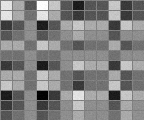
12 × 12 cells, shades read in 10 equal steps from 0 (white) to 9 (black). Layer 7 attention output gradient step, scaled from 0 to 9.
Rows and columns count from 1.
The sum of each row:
53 53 54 55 51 53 55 51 50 57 57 53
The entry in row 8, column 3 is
5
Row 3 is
7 6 4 8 6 3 2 3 3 7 2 3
